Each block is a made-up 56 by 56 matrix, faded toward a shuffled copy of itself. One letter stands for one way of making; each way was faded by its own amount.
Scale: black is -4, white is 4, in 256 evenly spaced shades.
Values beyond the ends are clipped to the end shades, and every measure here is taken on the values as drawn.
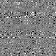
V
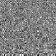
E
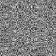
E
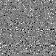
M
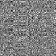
E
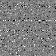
M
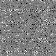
M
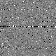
M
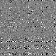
V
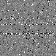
M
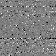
M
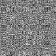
E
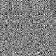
E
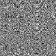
E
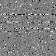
M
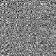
E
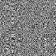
E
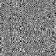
E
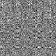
E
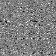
M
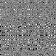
V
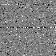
M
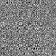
E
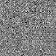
E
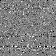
M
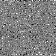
M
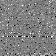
M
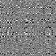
V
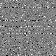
M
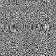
E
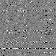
V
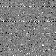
M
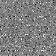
M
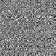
E
